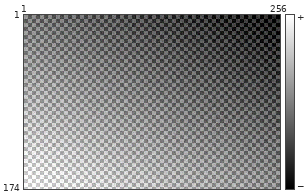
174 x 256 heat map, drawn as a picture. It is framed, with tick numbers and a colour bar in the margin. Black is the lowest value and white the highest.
The halves do not mirror each other. Values rise toward the bottom left. No single row or column stands out from its neighbours. The ninth with the lowest average is the top right.
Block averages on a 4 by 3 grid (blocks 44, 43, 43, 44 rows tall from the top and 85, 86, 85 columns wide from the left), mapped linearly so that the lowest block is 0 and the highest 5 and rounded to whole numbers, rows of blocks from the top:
2 1 0 / 3 2 1 / 4 3 2 / 5 4 3
